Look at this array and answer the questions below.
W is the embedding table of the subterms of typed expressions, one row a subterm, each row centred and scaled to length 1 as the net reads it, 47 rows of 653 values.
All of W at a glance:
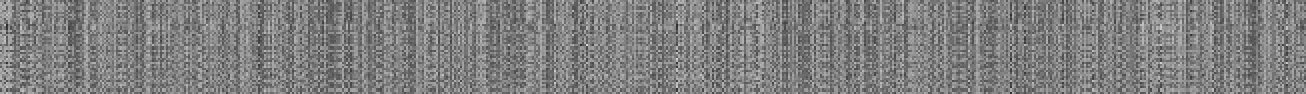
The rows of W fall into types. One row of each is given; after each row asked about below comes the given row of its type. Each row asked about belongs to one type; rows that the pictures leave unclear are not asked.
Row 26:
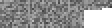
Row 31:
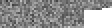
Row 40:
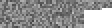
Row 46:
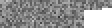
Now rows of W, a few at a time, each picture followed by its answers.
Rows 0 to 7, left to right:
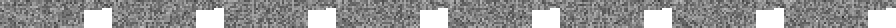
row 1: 46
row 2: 26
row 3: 46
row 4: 46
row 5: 26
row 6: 40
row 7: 46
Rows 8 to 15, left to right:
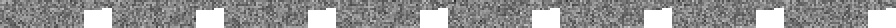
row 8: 40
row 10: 31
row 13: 31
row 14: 31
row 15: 46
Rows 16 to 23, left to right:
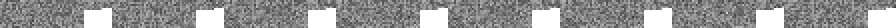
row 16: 40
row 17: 26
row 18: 26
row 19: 46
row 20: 26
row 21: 46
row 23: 26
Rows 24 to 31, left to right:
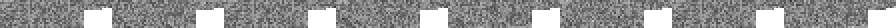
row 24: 26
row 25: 40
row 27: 40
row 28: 31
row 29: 46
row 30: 26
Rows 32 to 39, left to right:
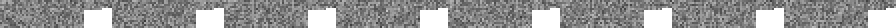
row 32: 40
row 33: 40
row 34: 26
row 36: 46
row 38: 26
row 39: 46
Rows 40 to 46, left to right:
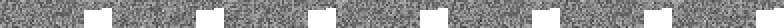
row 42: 26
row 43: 46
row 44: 40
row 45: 40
